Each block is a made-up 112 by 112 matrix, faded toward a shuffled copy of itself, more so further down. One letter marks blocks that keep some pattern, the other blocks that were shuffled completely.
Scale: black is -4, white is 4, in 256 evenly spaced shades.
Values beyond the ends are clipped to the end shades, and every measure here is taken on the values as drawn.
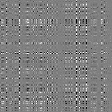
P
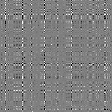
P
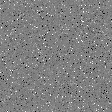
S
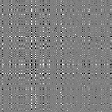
P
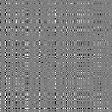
P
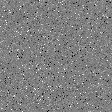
S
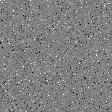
S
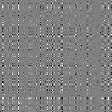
P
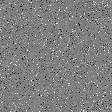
S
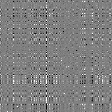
P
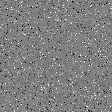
S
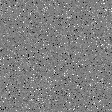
S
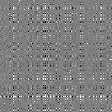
P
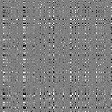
P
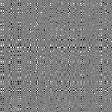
P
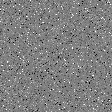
S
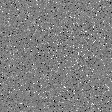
S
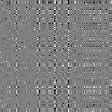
P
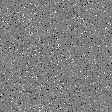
S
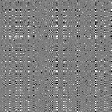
P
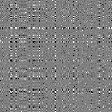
P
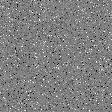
S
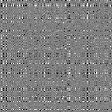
P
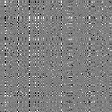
P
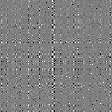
P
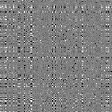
P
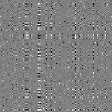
P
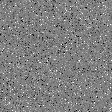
S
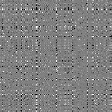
P
